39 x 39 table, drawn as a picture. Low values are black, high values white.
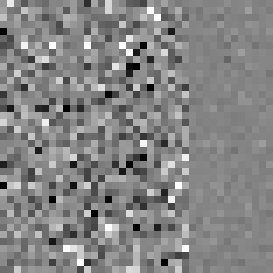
No row or column stands out. The grain is fine, like static. The right part is calmer, past a seam about 70% of the way across. The distribution is heavy-tailed on both sides. The halves do not mirror each other.
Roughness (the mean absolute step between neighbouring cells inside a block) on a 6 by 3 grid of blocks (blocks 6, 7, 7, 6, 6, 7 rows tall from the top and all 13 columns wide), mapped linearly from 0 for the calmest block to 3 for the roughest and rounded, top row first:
2 2 0 / 2 3 0 / 2 2 0 / 2 2 0 / 2 2 0 / 2 2 0
